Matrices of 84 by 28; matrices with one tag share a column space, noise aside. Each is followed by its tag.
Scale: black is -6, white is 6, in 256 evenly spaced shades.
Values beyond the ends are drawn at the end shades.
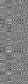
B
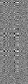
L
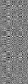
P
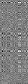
L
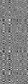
B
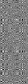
B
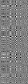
P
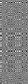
L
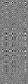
L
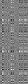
B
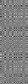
P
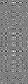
L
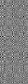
P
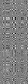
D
